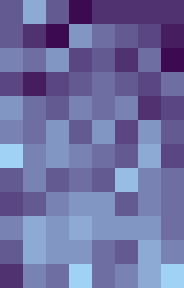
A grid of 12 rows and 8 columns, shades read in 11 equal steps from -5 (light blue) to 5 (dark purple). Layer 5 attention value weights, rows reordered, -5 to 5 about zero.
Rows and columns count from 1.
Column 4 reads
5 -2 2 1 -1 1 -1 0 -2 -3 -2 -5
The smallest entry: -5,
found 3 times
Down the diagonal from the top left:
1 3 -2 1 0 2 -3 0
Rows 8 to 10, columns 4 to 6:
0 1 -4 | -2 -2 1 | -3 -2 -2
